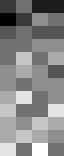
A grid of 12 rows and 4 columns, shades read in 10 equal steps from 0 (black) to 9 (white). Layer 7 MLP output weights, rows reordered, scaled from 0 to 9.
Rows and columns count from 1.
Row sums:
8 11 13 18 21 19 19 23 23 24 24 25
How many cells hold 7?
4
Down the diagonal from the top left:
2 2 3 5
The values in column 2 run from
2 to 8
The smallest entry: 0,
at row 2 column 1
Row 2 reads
0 2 5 4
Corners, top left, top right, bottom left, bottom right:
2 1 8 4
